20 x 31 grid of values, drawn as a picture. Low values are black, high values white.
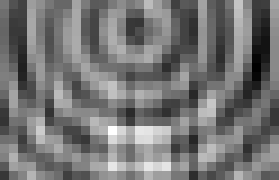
The histogram is bell-shaped. Concentric rings centre on the top middle. In the bottom middle lies a patch that is higher than the rest. The ninth with the highest average is the bottom middle.
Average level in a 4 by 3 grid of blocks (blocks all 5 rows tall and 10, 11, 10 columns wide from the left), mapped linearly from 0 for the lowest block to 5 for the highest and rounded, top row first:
221 | 220 | 231 | 252
